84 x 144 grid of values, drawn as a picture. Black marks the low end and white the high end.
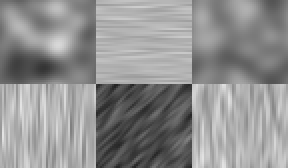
The table splits into 2 rows of 3 panels. Panel 1,1: middling, smooth, strong in contrast. Panel 1,2: high, streaked across, faint in contrast. Panel 1,3: middling, smooth. Panel 2,1: high, streaked downward. Panel 2,2: low, slanting up to the right. Panel 2,3: high, streaked downward.
